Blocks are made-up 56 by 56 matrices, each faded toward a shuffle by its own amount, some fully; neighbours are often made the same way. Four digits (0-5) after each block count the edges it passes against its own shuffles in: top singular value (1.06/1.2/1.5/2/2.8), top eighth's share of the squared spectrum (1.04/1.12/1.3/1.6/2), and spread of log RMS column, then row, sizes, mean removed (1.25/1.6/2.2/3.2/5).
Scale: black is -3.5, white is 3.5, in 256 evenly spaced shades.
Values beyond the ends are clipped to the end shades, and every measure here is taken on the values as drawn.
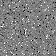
1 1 0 0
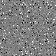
3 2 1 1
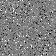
0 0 0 0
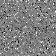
2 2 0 0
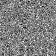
2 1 0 0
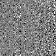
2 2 3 0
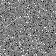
0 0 0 0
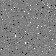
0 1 0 0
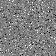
1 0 0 0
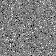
0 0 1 0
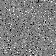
0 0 0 0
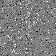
0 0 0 0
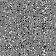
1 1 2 0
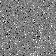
0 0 1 0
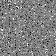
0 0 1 0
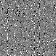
2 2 2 0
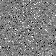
2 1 0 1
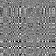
5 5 3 3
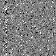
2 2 2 0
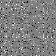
4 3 2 1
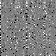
4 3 2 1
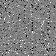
3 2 1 0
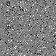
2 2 1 0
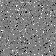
2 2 0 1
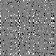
4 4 3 2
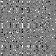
4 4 2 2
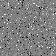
2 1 0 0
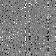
4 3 2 1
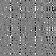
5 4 3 2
